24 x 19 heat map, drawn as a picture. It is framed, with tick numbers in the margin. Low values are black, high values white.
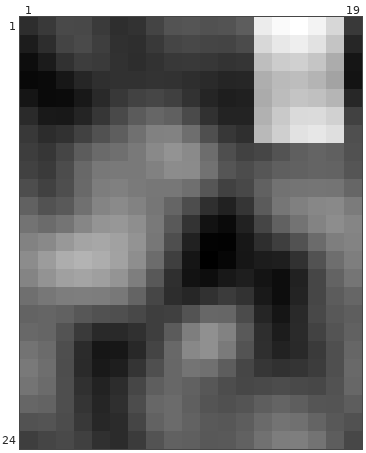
The top right is the ninth with the highest average. The top right is the roughest part. An odd patch, higher than its surroundings, sits in the top right.
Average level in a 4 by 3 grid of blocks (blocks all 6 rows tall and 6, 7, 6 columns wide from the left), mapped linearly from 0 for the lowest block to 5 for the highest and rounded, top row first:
0 1 5 | 2 2 3 | 3 1 1 | 1 2 2
